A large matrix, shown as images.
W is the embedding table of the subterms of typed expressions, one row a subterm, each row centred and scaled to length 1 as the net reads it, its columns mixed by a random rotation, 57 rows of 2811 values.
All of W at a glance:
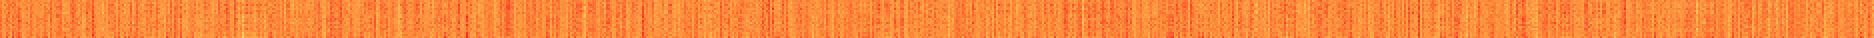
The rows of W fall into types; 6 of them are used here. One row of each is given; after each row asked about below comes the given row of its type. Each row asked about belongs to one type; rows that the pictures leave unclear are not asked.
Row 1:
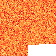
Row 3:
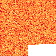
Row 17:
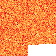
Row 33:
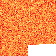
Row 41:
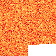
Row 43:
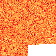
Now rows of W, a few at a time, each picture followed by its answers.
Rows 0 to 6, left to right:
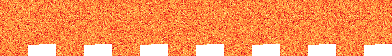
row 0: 33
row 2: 41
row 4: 43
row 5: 1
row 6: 1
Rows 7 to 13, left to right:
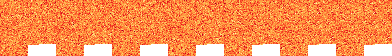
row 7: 33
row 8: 17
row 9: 33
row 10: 43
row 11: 3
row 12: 41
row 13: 41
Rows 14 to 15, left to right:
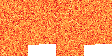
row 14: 1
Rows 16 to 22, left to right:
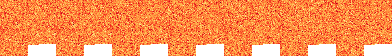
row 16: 17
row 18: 17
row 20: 1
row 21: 33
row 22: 3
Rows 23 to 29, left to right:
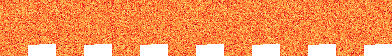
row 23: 41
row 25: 3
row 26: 33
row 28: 1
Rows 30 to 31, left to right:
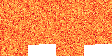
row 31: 41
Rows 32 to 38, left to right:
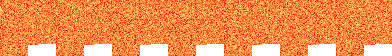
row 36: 3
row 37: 43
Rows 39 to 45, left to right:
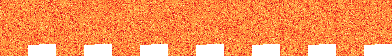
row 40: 17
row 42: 17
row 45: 3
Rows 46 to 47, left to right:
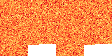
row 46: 33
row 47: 43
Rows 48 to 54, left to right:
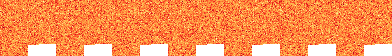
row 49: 3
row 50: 41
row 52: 33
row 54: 43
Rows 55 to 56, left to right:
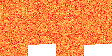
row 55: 41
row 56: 3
